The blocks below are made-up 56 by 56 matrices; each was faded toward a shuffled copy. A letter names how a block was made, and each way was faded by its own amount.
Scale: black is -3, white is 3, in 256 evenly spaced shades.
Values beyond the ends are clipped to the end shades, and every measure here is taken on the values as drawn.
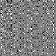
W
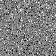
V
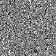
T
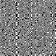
W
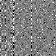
W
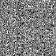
T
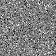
V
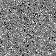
V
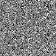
T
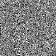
T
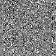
T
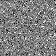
V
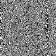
T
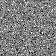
V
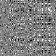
W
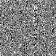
T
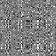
W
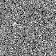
T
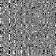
W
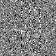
T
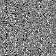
T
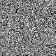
T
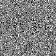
T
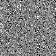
T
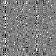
W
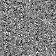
T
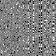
W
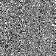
T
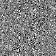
T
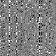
W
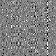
W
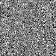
T
